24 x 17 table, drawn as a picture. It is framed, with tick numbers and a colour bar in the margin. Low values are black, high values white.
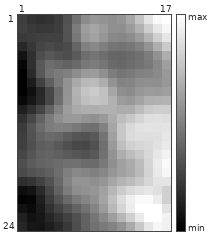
There are no regular stripes. Values rise toward the right. The bottom right is the ninth with the highest average. There are no lone odd cells.
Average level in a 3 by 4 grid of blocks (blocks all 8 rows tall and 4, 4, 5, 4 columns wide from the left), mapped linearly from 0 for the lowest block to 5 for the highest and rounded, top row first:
0223
1234
0235
